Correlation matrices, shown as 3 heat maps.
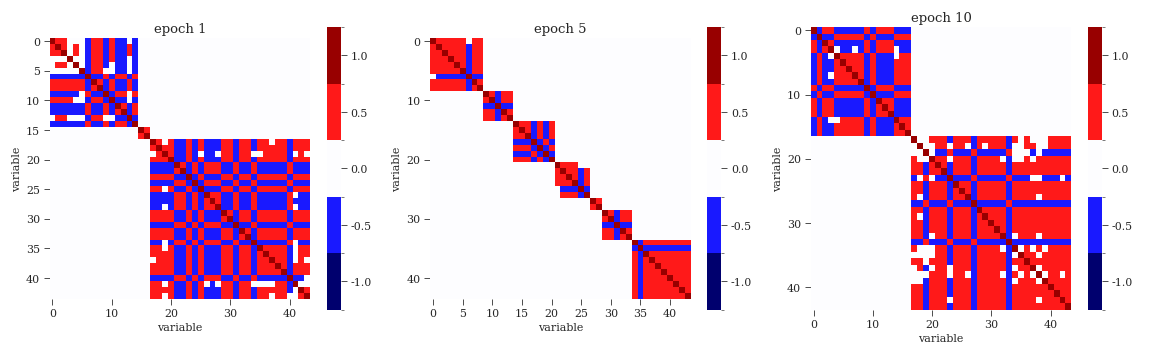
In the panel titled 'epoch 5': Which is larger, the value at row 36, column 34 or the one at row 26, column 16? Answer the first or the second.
the first
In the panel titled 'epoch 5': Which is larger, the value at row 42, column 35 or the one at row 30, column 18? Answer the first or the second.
the second
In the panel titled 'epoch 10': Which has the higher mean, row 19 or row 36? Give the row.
36
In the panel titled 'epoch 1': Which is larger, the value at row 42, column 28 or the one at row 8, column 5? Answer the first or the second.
the second
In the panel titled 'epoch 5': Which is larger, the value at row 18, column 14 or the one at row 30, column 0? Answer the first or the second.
the first
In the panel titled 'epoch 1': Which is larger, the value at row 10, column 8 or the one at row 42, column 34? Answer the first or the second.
the first
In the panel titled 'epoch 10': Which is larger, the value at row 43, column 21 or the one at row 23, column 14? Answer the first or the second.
the first
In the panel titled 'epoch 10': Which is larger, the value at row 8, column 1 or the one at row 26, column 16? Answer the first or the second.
the first
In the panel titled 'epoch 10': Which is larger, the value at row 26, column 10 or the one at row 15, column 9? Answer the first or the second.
the first
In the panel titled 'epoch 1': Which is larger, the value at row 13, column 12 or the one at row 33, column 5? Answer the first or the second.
the second
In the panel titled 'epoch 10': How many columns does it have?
44
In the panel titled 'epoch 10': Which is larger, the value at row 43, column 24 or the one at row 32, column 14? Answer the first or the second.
the first
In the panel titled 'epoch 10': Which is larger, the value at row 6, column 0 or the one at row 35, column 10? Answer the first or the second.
the second
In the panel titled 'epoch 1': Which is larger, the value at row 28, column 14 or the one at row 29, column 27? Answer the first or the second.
the first
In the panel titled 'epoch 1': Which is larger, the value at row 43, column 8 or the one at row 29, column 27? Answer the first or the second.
the first
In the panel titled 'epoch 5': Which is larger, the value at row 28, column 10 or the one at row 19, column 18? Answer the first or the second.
the first
